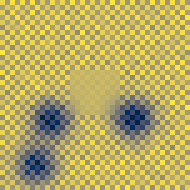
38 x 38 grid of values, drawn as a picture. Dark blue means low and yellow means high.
The centre is the calmest part. There are three dips. In the centre lies a patch that is calmer than the rest.
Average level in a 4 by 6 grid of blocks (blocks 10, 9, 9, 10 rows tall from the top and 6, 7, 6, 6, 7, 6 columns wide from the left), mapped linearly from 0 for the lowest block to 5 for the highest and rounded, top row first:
5 5 5 5 5 5 / 5 5 5 5 5 5 / 4 0 4 3 0 5 / 3 1 5 5 5 5
